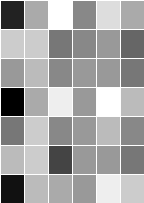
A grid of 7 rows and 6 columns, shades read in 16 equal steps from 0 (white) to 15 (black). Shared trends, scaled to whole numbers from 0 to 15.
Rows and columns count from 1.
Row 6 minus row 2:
1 0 3 -1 0 -1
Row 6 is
4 3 11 6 6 8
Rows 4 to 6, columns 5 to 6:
0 4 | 4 7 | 6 8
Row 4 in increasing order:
0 1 4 5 6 15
